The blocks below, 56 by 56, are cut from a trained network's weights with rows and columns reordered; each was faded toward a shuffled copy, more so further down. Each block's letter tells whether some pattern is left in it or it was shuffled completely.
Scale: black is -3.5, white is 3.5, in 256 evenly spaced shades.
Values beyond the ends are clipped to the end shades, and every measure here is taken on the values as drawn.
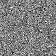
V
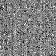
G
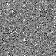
G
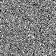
V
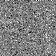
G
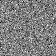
V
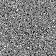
V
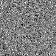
G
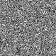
V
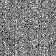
G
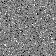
V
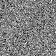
V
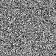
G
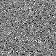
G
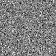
G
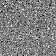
V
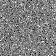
V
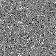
G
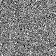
V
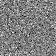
V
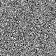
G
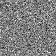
V
